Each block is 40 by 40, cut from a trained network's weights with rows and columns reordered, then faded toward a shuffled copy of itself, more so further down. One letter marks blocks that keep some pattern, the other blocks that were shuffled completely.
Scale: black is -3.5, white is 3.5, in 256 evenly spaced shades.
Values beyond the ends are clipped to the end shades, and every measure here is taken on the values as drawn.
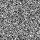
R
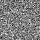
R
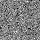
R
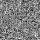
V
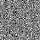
V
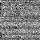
V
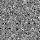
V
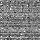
V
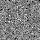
R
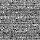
V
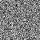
R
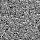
R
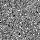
R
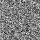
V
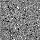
R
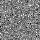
V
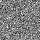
R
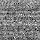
V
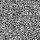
V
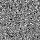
R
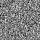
R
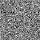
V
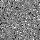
R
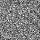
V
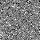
R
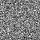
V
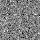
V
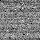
V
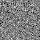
V
